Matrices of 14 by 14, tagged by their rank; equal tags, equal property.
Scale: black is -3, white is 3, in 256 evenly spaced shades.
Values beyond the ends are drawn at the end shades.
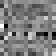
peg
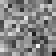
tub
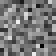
tub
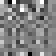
peg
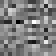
peg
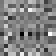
peg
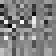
peg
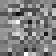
peg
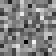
tub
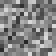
tub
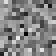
tub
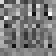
peg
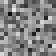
tub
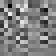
peg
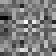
peg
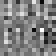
peg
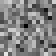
tub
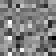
peg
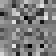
peg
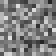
tub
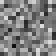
tub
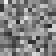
tub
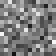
tub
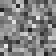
tub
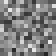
tub
